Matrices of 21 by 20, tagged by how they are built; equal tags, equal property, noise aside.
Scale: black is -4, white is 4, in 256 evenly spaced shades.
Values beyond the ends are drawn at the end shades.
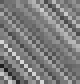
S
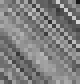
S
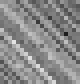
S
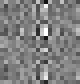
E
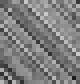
S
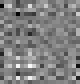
E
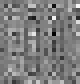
E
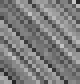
S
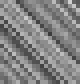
S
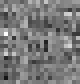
E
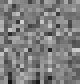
E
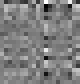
E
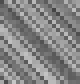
S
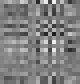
E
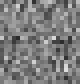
E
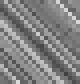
S
